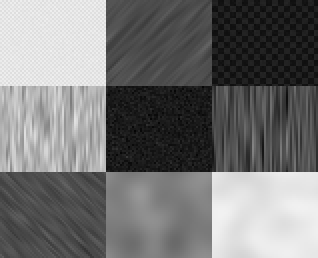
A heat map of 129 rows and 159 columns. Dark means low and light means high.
It is made of 3 by 3 panels. Panel 1,1: very high, checkered, faint in contrast. Panel 1,2: low, slanting up to the right, faint in contrast. Panel 1,3: very low, checkered, faint in contrast. Panel 2,1: high, streaked downward. Panel 2,2: very low, fine-grained, faint in contrast. Panel 2,3: low, streaked downward. Panel 3,1: low, slanting down to the right, faint in contrast. Panel 3,2: middling, smooth, faint in contrast. Panel 3,3: very high, smooth, faint in contrast.
